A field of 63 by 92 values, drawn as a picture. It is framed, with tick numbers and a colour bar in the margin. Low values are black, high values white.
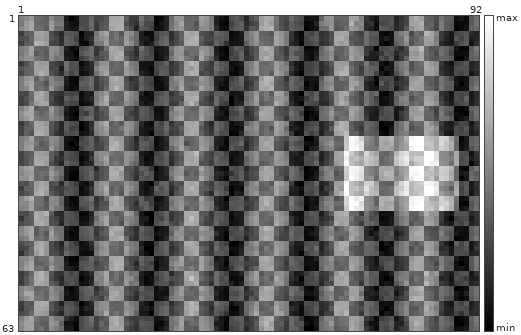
An odd patch, higher than its surroundings, sits in the middle right. The ninth with the highest average is the middle right. There is no overall slope. Stripes running up and down repeat 6 times from left to right.
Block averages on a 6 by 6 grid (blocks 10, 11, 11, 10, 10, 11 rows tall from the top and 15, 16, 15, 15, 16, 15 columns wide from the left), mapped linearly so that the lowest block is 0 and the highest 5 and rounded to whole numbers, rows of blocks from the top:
0 0 0 0 0 0
0 0 0 0 0 0
0 0 0 0 5 5
0 0 0 0 5 5
0 0 0 0 0 0
0 0 0 0 0 0
